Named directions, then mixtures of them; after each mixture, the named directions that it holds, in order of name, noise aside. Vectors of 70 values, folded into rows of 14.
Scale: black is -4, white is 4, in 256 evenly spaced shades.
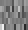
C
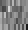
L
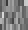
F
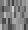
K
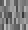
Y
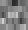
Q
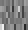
C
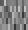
C, Y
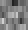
Q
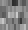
Q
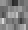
Q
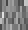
F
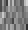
F, L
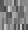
L, Y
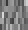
F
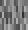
Y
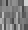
C, F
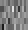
C, K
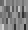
C, Y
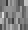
F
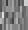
F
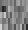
K, L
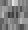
K, Q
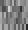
L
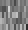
L, Q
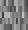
F, Y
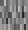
C, Y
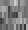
L, Q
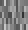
Y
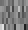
C
